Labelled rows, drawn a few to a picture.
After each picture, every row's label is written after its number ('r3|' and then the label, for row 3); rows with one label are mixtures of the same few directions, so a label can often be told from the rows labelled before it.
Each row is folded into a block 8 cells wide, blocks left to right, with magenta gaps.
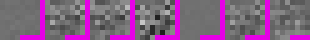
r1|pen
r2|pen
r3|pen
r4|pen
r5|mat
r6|pen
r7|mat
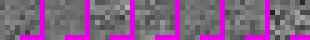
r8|pen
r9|mat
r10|pen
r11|mat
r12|pen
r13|mat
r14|mat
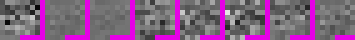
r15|pen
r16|pen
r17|pen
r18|mat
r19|mat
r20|mat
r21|pen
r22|pen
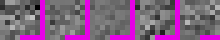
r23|pen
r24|pen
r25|pen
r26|pen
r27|pen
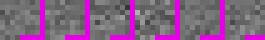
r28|mat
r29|mat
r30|pen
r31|mat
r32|pen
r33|pen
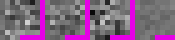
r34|mat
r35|pen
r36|mat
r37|pen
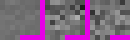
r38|pen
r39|pen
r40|mat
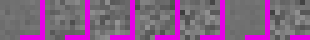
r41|mat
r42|mat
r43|mat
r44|pen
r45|mat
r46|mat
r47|mat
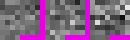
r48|pen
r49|mat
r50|pen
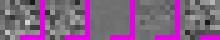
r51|mat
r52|mat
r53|mat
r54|pen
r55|mat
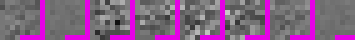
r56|pen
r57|mat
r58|mat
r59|pen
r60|pen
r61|mat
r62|pen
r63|mat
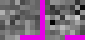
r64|mat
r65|pen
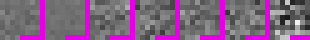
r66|mat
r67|mat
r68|pen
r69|pen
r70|mat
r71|mat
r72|mat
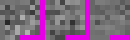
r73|pen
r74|mat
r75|pen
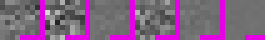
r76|pen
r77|mat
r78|pen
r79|mat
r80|mat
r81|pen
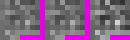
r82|mat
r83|mat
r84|mat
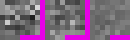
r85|pen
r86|mat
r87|pen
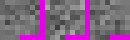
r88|pen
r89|pen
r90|mat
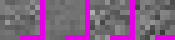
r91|pen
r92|mat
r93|mat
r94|pen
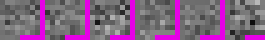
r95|pen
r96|mat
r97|pen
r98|mat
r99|pen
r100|mat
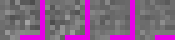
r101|mat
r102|pen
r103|mat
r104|mat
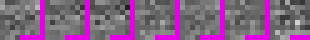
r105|pen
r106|pen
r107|pen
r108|mat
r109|pen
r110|mat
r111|mat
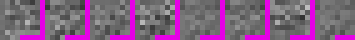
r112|mat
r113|pen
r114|pen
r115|pen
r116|pen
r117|pen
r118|pen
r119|pen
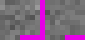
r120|pen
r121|mat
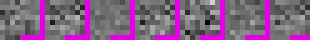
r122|mat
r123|pen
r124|mat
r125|pen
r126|mat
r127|mat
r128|pen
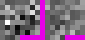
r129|pen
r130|pen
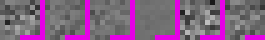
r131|pen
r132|pen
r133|mat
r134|pen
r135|mat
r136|pen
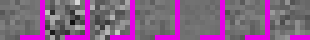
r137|mat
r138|mat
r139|pen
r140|mat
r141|pen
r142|mat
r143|mat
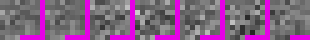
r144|mat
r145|mat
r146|pen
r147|mat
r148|pen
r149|pen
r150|mat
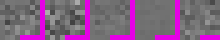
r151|pen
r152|mat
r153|pen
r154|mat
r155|mat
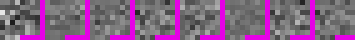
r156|mat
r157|pen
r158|pen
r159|mat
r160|pen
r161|mat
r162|mat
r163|mat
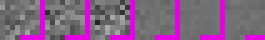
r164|pen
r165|mat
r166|pen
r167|mat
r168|mat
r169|pen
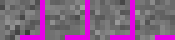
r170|pen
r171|pen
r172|mat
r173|mat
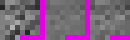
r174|pen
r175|pen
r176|pen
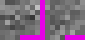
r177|pen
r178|pen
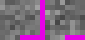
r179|pen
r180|mat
